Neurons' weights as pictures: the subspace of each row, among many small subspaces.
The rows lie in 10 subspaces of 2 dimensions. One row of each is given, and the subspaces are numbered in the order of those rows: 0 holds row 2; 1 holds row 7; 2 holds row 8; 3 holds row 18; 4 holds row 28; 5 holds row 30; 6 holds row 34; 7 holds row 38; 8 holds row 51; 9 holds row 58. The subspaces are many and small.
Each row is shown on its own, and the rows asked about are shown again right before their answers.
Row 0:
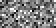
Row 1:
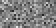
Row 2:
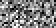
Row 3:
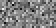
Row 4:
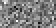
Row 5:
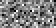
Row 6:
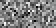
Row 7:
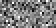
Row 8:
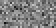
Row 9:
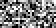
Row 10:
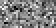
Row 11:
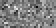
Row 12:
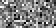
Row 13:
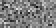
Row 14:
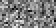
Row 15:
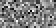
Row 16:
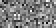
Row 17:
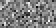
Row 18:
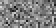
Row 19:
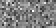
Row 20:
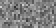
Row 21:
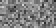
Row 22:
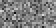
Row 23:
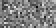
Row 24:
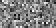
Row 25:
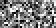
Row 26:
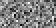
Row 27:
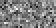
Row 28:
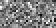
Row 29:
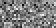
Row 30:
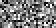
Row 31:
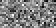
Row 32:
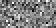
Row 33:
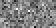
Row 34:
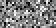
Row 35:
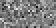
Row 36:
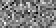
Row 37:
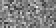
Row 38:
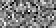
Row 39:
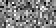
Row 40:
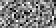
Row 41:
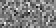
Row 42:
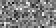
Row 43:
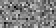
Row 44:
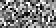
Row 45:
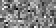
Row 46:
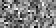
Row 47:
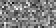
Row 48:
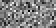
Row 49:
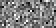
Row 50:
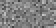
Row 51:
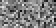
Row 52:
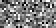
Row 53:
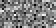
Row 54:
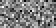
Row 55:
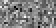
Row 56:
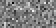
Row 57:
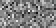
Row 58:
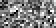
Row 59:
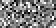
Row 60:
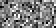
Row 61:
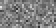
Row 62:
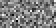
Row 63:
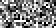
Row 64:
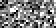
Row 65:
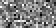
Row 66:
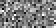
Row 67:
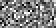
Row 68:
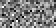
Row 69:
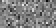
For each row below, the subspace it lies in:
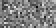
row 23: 8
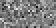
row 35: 9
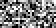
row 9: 4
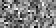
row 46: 0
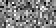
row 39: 6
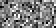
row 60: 2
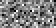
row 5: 9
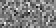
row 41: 4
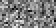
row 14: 0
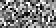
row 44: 4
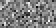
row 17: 4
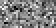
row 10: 3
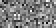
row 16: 5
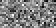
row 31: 8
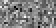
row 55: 7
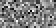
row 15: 9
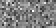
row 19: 5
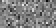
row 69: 1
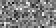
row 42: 2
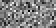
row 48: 7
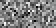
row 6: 4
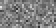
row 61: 4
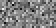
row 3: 5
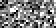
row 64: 9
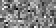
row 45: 0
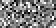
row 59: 7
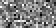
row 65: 6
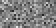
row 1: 5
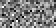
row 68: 0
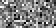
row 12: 6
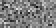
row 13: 8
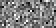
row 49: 2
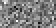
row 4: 7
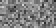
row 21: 8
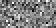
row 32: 1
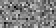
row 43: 2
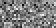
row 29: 6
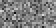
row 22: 5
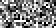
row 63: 6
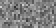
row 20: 2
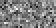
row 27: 3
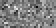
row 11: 9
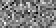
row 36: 7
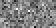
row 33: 0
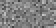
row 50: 1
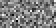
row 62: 0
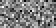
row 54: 8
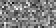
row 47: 2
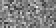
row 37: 8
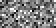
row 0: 9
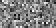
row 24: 5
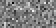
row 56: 6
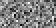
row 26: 3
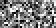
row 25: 3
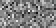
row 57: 7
